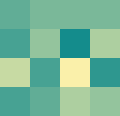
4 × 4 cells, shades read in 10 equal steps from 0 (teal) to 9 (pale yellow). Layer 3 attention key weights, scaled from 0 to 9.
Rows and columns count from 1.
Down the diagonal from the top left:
3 5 9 5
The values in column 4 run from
1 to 6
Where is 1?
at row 3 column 4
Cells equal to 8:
0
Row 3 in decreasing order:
9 7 2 1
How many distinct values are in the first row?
2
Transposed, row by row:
3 2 7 2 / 4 5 2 3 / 4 0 9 6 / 4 6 1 5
